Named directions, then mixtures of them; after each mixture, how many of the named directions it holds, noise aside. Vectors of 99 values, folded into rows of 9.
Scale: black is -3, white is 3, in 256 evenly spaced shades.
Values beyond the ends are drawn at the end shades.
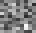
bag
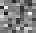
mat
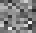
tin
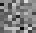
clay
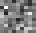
one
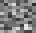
one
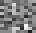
two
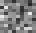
one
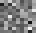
two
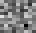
two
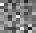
one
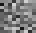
one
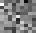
two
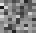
two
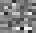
three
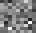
one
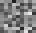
two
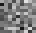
one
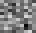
one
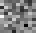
three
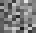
one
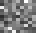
three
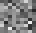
one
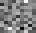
two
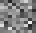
one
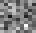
two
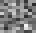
one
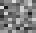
one
